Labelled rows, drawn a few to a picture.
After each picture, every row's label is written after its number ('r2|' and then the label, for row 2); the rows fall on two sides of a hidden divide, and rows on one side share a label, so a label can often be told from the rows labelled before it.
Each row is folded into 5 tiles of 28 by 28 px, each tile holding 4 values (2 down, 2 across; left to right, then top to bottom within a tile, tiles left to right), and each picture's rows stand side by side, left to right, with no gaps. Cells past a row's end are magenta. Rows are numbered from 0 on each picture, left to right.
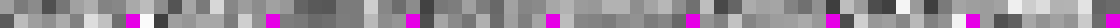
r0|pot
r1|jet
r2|pot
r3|pot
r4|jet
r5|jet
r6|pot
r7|jet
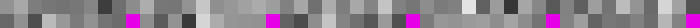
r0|pot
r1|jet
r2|jet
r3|jet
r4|jet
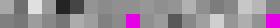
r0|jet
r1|jet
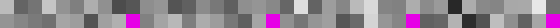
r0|jet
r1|pot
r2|pot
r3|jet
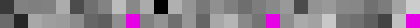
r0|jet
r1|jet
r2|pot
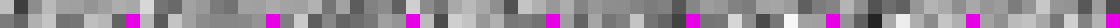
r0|jet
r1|jet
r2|pot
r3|jet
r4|jet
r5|pot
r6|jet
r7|pot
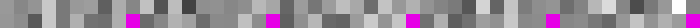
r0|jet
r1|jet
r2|pot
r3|pot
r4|jet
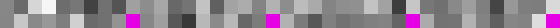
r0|jet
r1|pot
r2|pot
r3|pot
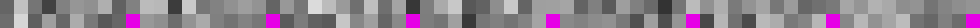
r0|pot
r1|jet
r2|jet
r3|pot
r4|pot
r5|pot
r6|jet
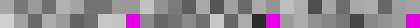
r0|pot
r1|jet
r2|pot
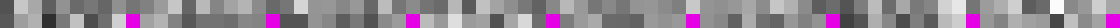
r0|pot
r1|pot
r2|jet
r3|pot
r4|pot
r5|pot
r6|jet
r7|pot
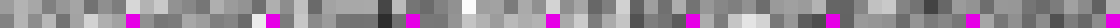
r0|pot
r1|pot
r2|pot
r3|jet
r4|pot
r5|jet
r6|jet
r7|pot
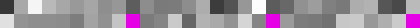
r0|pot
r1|jet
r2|pot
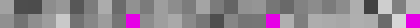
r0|jet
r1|pot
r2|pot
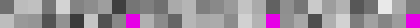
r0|pot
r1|jet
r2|jet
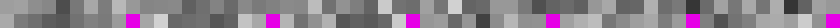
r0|pot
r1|pot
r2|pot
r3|pot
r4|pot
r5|jet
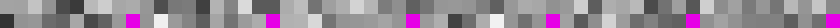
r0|jet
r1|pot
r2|pot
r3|jet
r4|jet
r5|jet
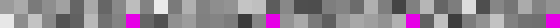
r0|pot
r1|jet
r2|pot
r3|jet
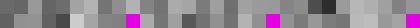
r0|pot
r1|jet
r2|pot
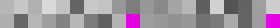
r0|jet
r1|pot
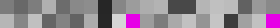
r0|pot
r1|pot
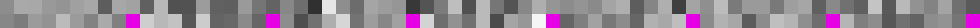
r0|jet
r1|pot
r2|jet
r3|pot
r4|pot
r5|pot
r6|pot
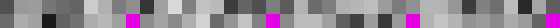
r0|pot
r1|pot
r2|pot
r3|pot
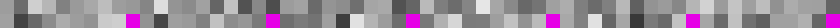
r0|jet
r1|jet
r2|jet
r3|pot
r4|pot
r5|jet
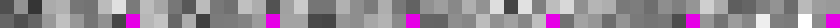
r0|jet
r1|pot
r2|pot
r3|jet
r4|jet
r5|jet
